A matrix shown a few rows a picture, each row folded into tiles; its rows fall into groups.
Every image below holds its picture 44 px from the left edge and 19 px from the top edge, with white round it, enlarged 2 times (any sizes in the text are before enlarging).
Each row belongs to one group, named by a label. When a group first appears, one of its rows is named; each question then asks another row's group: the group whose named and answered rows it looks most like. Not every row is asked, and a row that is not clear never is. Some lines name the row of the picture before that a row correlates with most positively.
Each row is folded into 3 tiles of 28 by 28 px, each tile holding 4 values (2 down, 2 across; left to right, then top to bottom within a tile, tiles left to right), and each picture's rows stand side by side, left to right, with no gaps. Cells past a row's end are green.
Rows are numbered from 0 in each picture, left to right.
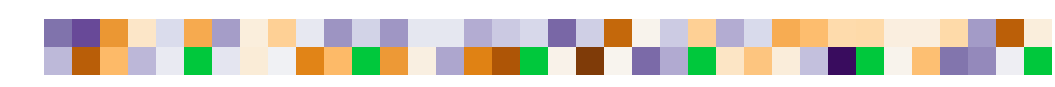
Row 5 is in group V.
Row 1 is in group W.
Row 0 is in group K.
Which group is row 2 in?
W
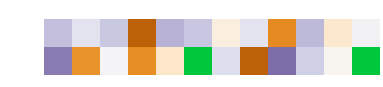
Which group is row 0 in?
W
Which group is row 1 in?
V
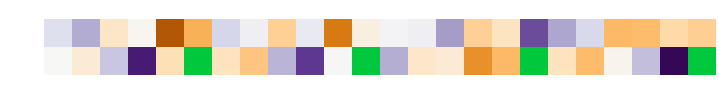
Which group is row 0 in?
V
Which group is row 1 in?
V
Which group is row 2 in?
W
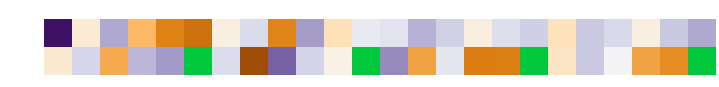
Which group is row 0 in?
K
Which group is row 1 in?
V
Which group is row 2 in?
W
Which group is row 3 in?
W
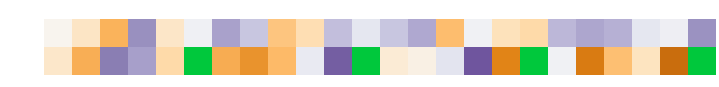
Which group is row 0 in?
V
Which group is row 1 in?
K
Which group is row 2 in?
V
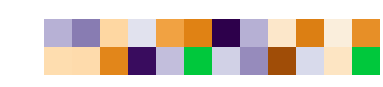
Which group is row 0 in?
K
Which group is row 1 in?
K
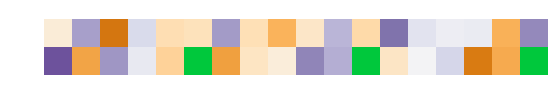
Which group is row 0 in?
V
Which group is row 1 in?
K
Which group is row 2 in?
W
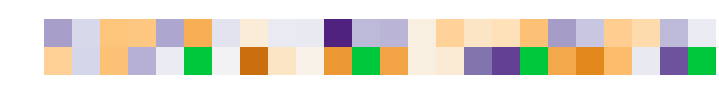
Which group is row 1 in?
W
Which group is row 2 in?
K
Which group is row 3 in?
K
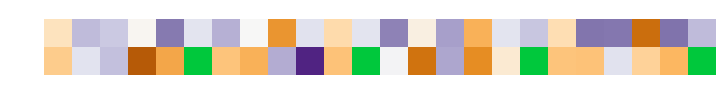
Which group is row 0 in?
W
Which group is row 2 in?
W
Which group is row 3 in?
W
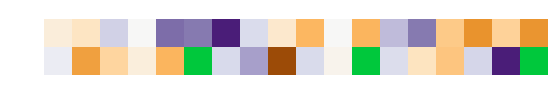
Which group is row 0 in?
W
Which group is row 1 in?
K
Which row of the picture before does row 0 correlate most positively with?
3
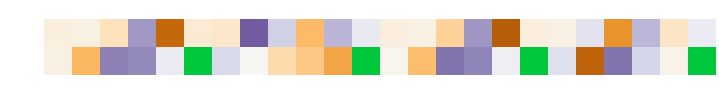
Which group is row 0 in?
V
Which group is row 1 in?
W
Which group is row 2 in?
V
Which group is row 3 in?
V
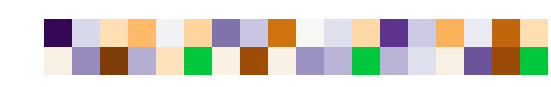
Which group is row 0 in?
K
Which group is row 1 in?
K
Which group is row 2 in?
V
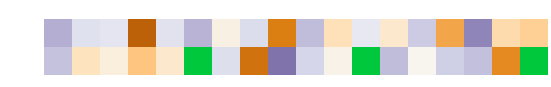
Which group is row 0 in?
W
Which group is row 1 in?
V
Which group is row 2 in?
V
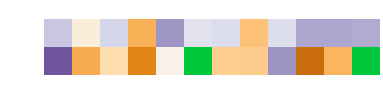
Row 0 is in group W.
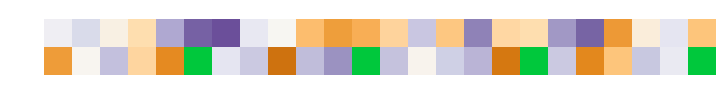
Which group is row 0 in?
W
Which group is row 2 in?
V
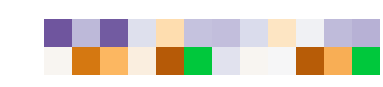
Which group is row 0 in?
W
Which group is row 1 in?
W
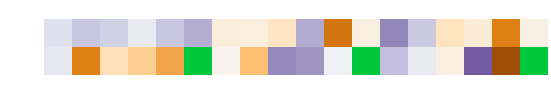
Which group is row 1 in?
V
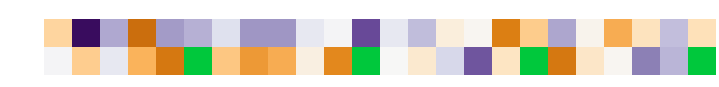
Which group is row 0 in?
W
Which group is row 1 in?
W
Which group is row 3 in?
K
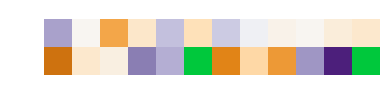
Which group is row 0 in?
K
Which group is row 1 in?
K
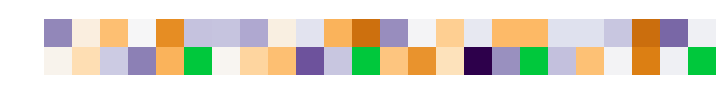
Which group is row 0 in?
V
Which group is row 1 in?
K
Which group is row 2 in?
K
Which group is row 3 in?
W
